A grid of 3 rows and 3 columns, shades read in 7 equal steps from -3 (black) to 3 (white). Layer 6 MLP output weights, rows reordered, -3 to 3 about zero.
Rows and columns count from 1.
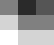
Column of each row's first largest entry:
1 1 1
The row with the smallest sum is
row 1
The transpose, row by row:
0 2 3 / -2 0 2 / -1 0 2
